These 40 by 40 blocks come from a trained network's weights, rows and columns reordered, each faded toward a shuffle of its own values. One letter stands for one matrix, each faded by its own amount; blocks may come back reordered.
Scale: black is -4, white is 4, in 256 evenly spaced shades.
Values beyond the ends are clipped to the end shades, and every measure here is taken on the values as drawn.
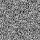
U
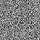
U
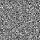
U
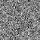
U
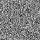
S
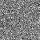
U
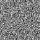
U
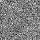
S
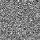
U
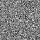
S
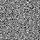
U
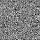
S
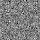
S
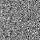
U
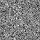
S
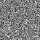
S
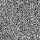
U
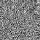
U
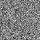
U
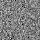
U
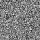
S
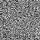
S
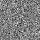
S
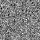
S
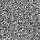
S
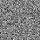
U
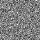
U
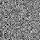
U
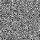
S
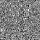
U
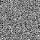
U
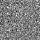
S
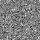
S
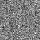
U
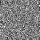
U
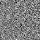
U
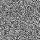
U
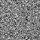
U
